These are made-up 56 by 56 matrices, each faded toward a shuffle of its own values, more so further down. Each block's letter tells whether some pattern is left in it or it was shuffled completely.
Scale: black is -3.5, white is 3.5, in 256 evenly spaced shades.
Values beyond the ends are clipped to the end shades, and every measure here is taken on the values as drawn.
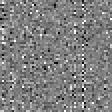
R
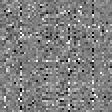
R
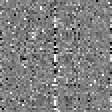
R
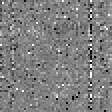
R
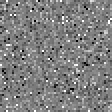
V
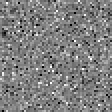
V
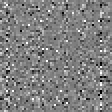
R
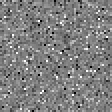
V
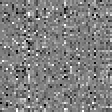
R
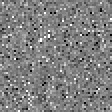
V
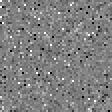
V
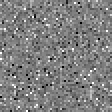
V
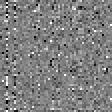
R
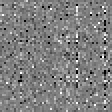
R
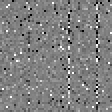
R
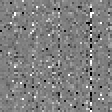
R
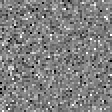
V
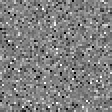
V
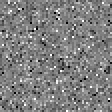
V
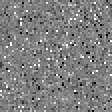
V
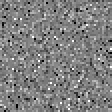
V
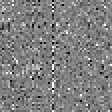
R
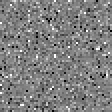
V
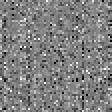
R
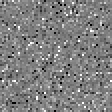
V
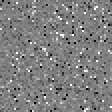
V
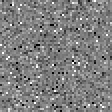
V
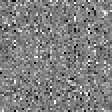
R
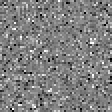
V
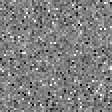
V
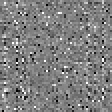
R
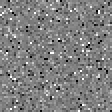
V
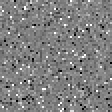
V
